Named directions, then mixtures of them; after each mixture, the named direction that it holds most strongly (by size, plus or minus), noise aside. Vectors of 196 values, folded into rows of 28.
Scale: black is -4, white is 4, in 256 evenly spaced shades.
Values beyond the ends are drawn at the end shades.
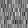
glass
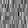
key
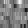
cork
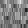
cork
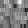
cork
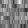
cork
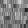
cork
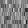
glass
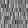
glass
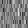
key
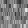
cork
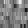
cork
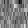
cork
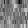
cork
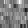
cork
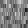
cork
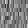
key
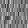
key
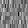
key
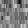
cork
